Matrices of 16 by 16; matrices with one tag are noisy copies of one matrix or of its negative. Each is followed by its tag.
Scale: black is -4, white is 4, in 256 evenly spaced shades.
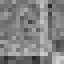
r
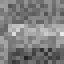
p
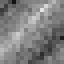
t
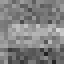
p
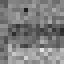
p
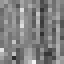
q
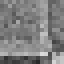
r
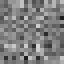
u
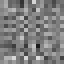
u
